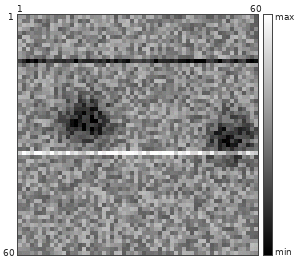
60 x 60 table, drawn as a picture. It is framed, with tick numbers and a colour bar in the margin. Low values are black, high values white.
Mirror symmetry: none. Dips: two. Odd lines: rows 12 and 35. Average level on the scale: 50%.
